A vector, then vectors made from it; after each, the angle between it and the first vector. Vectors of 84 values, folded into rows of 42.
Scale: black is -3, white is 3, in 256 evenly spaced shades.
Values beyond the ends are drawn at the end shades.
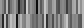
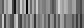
partly opposed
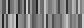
nearly parallel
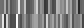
nearly opposite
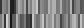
partly opposed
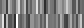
nearly opposite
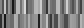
partly opposed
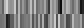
orthogonal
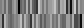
partly aligned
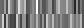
nearly opposite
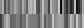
orthogonal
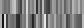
partly aligned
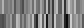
orthogonal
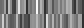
nearly opposite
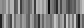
orthogonal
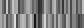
partly aligned
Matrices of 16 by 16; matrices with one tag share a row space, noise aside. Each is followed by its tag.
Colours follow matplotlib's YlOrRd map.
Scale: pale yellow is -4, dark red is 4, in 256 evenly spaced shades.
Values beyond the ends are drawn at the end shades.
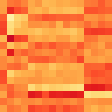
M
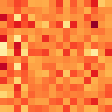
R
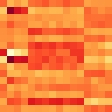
M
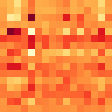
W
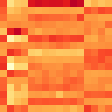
M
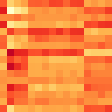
M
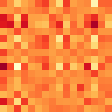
R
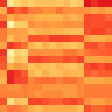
M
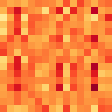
R
